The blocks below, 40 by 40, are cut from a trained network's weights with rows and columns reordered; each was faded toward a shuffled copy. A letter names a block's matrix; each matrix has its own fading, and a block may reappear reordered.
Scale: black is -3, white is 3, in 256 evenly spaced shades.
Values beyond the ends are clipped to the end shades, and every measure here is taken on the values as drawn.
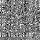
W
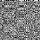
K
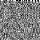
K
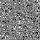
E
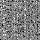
W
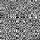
K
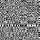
K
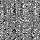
W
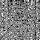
W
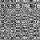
K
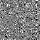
E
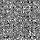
W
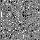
E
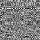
K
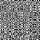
K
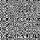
K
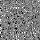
E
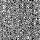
W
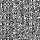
W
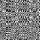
K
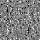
E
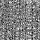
W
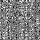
W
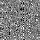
E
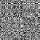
K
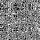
W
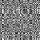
K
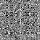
W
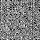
W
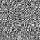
K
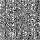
W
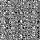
W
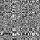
K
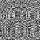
K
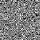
E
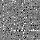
E
